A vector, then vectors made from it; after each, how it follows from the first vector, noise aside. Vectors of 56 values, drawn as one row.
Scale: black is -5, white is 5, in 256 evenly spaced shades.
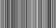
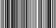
scaled up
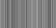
shrunk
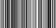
scaled up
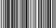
scaled up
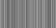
shrunk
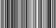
scaled up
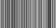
copied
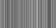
shrunk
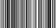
scaled up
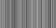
shrunk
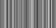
sign-scrambled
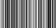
scaled up
